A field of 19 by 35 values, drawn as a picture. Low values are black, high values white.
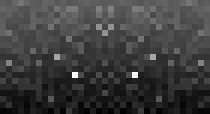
Slope: up to the top. Mirror symmetry: left to right. Stripes: none.
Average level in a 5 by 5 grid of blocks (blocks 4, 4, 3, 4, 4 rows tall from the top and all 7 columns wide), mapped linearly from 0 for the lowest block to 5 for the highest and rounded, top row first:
5 5 5 5 5
4 4 4 4 4
3 3 2 3 3
2 2 1 2 2
0 0 0 0 0
